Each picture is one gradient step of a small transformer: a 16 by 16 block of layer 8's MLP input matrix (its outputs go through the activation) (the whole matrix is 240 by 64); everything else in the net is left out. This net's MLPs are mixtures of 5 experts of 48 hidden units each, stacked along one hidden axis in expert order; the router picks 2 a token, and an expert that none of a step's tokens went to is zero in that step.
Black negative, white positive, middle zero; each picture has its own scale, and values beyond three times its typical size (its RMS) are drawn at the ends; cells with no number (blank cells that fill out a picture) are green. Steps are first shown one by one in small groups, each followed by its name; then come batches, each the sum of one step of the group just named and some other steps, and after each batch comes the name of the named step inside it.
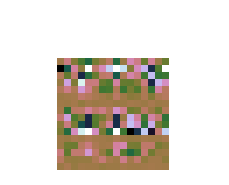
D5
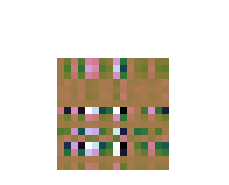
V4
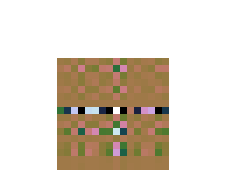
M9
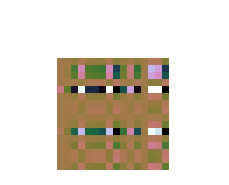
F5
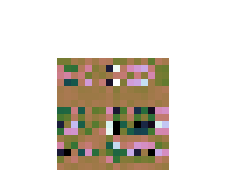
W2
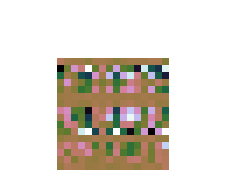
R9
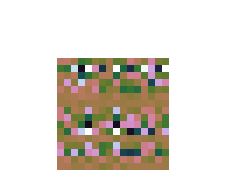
D5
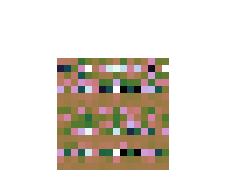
D5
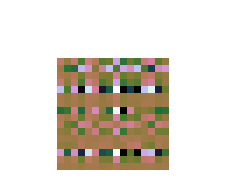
M9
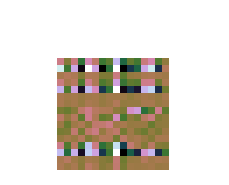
V4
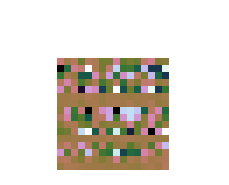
R9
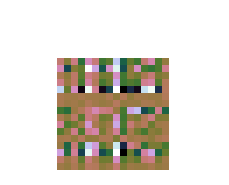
V4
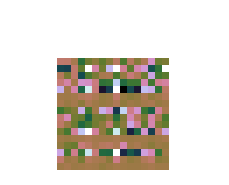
D5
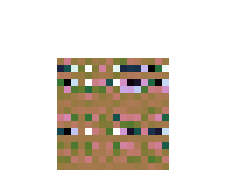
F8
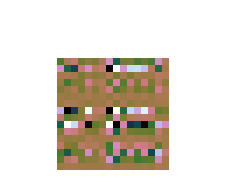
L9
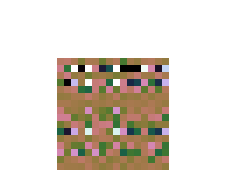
F8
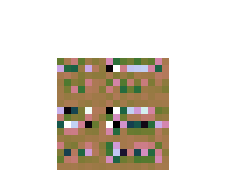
L9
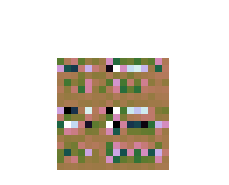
L9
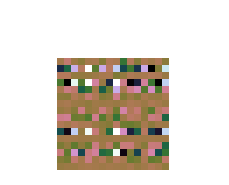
F8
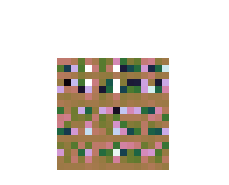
F8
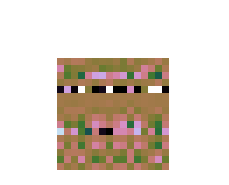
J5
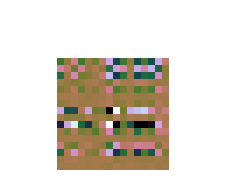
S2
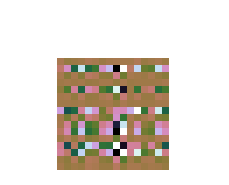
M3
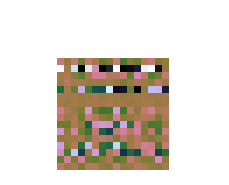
J5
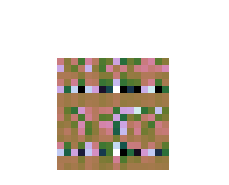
M3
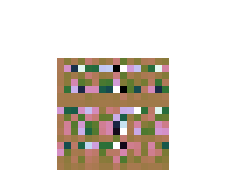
M3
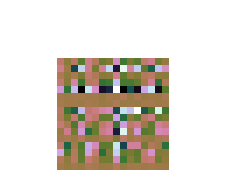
M3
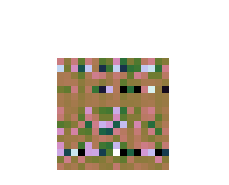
J5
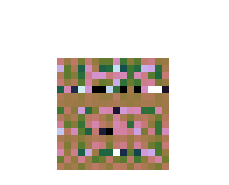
J5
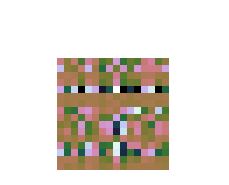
M3
